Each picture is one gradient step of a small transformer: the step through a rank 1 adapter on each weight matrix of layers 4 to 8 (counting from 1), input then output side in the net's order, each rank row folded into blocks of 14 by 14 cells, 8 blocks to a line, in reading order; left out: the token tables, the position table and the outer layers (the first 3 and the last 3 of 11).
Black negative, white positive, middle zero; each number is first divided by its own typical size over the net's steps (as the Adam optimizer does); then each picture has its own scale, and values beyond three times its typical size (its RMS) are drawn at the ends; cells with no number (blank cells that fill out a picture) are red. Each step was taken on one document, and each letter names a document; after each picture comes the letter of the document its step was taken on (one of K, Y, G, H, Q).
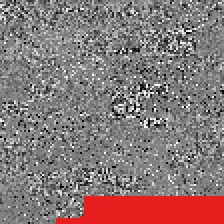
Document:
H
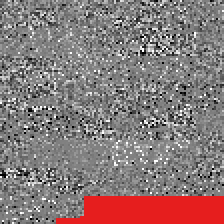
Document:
H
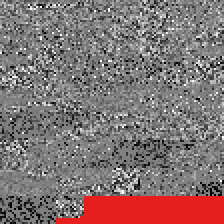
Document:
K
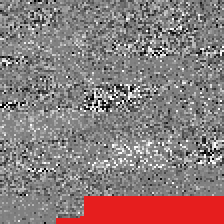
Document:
H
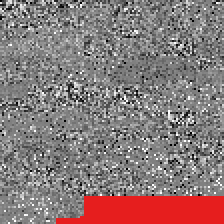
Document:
H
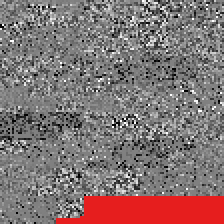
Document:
K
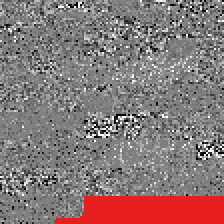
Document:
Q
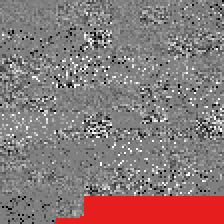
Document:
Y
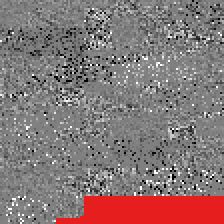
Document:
Y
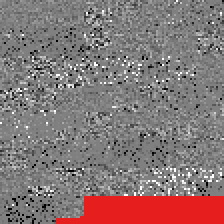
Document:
Y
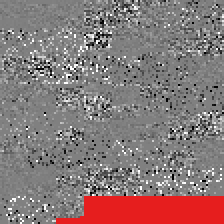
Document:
Y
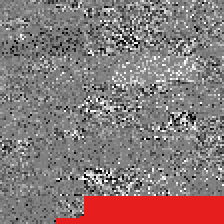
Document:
Q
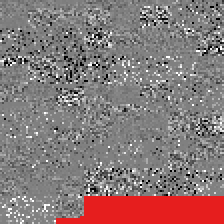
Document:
Y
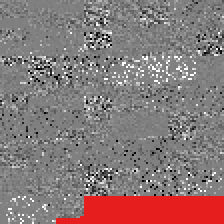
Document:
Y
